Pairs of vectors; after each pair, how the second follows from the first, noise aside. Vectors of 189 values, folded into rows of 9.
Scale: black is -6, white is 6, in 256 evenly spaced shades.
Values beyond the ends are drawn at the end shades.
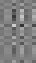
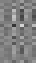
negated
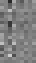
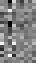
scaled up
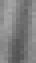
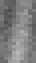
negated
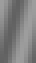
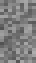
shuffled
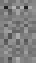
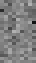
shuffled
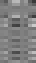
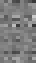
sign-scrambled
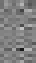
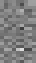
negated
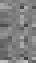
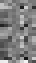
scaled up
